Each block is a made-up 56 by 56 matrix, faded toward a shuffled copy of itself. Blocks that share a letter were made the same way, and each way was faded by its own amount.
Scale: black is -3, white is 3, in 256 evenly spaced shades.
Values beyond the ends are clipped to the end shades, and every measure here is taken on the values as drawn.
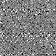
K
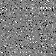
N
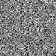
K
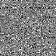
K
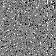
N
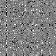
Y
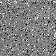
N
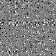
N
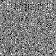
K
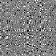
Y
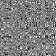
Y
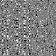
Y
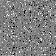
N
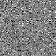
K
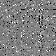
N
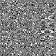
K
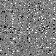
N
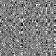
Y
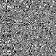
K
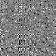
Y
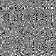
Y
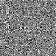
K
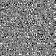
K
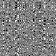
Y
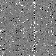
N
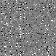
N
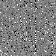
N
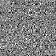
K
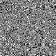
K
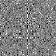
Y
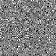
K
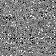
K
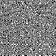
K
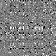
Y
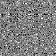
K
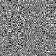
Y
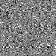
K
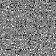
K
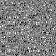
K
